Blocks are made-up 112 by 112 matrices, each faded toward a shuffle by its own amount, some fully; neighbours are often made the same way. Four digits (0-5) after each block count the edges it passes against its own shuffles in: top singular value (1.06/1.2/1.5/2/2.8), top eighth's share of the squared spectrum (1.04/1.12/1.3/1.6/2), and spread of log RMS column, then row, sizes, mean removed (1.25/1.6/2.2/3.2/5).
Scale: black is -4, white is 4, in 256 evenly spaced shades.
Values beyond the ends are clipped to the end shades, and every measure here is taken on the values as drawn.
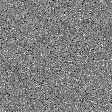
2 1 0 0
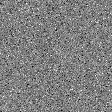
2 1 0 0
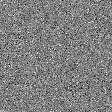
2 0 0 0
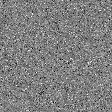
0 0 0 0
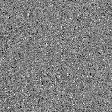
3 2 1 1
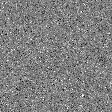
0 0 0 0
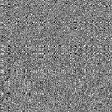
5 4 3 3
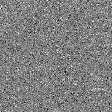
3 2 1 0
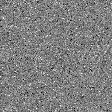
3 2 0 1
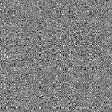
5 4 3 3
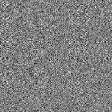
4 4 2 2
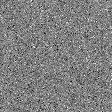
0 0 0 0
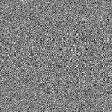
4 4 2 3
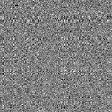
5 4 3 3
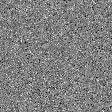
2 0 0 0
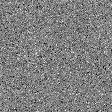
0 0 0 0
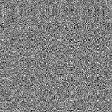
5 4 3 2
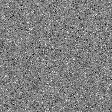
0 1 0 0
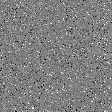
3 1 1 0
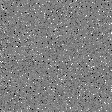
2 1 0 0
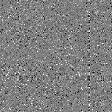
4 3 2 1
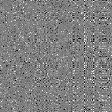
5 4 3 2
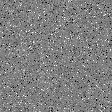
2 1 0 0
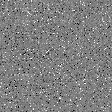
3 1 0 0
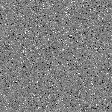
0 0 0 0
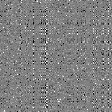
5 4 3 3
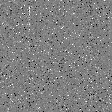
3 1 0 0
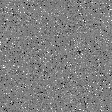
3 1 0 0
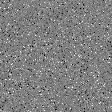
0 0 0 0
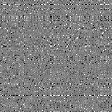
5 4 2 3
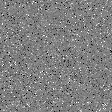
2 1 0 0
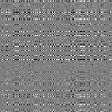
5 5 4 4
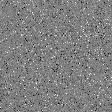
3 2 0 0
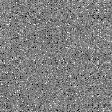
4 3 2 1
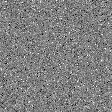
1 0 0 0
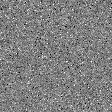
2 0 0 0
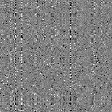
5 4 3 2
